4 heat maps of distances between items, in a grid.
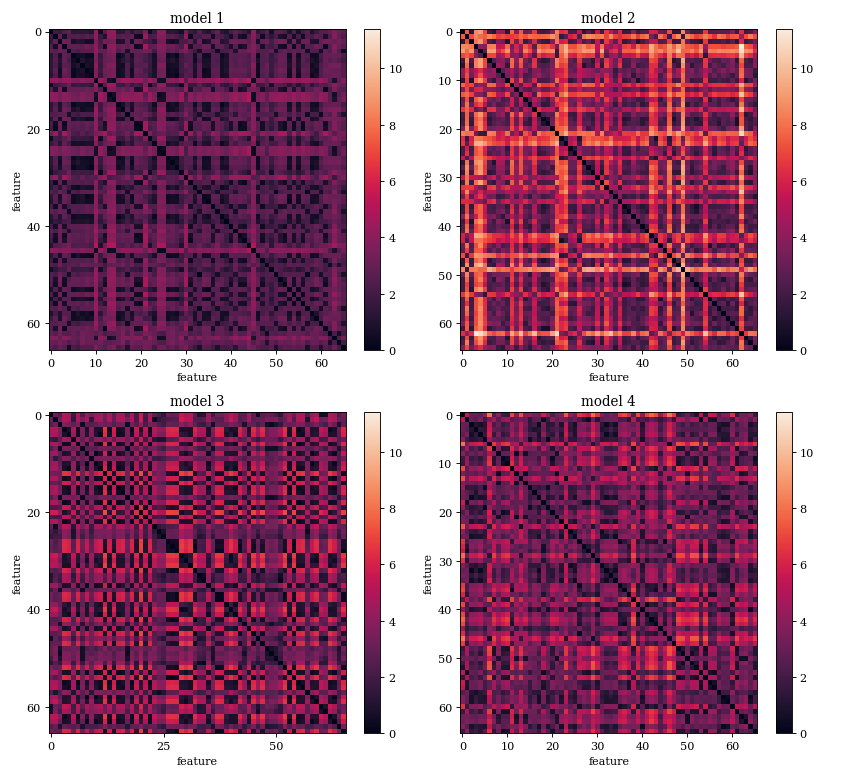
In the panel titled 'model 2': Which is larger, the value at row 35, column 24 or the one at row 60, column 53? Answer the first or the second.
the first
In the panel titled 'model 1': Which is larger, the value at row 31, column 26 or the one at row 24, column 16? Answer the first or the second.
the second
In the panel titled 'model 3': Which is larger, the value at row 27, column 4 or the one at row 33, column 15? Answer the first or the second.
the first
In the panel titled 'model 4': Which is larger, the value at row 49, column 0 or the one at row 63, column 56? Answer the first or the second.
the second
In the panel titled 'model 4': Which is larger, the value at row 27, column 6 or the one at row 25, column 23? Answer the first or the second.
the second
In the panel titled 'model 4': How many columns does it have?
66
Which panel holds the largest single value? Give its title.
model 2
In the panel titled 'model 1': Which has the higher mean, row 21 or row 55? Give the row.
21
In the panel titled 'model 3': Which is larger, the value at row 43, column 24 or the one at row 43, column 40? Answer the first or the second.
the second
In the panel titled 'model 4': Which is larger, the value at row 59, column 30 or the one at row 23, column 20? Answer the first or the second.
the second
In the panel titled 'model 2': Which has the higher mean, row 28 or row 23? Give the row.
23
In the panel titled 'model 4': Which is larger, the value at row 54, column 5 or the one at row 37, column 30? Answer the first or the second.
the first
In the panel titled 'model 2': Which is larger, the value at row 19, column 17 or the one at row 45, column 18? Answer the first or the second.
the first
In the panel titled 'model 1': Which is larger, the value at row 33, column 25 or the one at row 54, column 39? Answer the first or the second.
the first
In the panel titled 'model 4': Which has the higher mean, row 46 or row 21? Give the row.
46
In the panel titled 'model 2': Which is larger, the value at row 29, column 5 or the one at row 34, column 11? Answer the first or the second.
the first
